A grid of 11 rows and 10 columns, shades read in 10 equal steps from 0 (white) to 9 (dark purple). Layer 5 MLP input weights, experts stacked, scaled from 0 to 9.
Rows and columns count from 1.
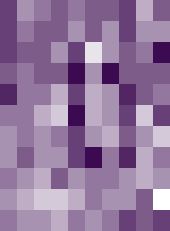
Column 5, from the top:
5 4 7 9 7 9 7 7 4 3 5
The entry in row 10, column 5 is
3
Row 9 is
5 4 3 6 4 5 5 4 3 4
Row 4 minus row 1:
-1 1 1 0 4 -2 3 -1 3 0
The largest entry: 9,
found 5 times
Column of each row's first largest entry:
1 1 10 5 1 5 5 6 4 9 8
